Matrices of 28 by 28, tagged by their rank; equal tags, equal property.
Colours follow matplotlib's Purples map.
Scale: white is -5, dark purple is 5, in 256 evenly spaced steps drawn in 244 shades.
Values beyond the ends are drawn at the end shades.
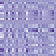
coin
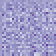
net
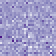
net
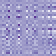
coin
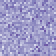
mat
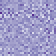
net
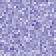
mat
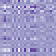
coin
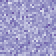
mat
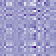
coin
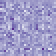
net
